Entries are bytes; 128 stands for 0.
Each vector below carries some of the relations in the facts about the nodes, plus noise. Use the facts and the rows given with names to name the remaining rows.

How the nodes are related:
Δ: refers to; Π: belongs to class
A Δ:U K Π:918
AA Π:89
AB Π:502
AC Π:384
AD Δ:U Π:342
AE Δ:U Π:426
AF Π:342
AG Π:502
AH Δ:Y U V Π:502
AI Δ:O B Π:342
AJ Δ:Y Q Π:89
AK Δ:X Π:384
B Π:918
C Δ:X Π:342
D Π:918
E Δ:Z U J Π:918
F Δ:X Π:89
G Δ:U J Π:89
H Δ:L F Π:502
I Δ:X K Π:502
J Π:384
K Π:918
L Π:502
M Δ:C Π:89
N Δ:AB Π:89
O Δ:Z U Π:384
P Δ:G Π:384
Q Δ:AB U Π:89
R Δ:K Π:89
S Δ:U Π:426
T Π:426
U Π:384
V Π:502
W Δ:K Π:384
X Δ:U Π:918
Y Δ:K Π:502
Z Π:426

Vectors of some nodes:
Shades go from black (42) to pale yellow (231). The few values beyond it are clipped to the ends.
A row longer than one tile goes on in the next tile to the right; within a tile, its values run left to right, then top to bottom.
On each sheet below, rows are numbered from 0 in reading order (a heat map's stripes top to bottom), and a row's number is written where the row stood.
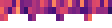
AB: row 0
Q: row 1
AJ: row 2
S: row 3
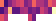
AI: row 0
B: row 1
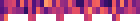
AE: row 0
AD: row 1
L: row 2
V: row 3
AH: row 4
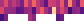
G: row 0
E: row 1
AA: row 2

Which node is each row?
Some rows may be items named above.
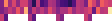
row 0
D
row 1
W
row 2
AK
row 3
K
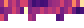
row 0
B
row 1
AK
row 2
N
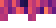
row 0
L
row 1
AG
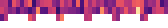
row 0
F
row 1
AI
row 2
Z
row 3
AG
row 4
A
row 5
H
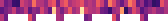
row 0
O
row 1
B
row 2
A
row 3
Q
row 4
AF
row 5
O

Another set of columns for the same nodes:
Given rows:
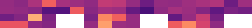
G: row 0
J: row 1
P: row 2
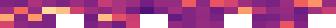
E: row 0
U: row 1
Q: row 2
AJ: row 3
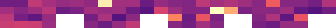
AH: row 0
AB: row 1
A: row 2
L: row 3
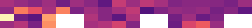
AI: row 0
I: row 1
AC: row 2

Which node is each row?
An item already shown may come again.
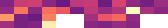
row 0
AD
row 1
K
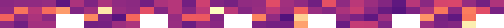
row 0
D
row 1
AF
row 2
K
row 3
C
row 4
AG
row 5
AD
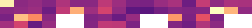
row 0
Z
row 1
AG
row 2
A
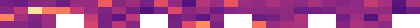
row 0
B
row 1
H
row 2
W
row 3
AK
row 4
V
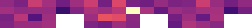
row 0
V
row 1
K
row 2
V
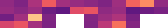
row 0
G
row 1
R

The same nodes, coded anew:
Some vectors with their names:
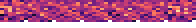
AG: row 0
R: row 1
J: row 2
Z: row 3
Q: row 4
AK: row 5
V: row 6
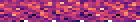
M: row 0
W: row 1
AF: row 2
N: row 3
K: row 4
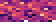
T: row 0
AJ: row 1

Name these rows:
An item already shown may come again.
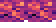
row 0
W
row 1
W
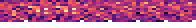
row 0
E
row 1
AB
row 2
AB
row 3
G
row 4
C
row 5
AI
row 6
AC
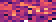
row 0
D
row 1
L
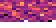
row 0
W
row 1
AA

